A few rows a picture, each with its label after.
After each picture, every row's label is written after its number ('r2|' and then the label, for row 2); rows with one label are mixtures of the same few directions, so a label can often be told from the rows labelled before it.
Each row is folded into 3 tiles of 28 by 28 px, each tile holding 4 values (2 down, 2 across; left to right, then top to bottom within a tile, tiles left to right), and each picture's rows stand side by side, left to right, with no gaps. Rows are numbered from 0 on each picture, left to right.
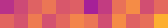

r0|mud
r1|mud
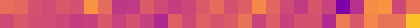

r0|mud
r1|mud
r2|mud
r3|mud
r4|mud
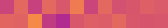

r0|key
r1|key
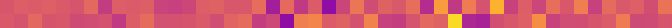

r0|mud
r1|key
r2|mud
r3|key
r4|key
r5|key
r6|key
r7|key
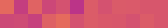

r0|key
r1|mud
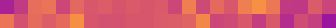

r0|mud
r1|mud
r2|key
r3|mud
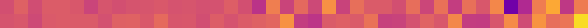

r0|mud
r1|mud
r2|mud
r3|key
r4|key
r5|key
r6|mud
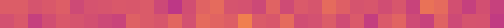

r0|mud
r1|key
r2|mud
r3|key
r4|key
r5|mud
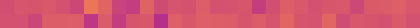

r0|key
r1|mud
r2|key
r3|mud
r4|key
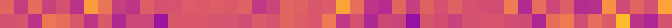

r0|key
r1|mud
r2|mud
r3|mud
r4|mud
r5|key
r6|key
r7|key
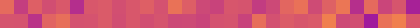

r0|key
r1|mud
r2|mud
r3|mud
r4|key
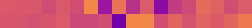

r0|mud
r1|key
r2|mud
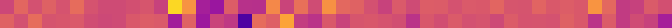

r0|key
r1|key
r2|mud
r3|key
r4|mud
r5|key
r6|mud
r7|mud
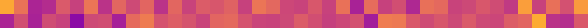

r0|mud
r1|key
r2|key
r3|mud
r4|key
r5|mud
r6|key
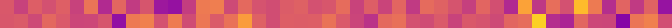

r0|key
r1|key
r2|mud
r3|mud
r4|key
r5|mud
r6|key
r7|key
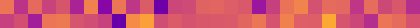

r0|key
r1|key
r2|mud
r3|mud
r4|key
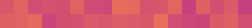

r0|key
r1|mud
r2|key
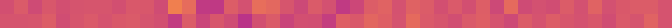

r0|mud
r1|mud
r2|mud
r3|mud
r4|mud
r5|key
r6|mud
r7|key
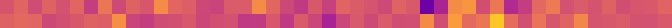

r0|key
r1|key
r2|mud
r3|mud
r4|mud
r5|mud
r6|mud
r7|key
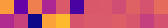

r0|key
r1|key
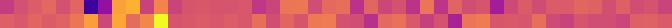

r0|mud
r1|mud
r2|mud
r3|mud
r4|key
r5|key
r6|key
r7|key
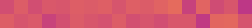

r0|key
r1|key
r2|key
